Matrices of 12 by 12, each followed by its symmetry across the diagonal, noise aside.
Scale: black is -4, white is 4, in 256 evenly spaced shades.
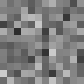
neither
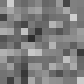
neither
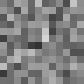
antisymmetric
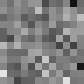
antisymmetric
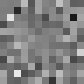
antisymmetric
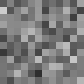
neither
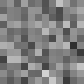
antisymmetric
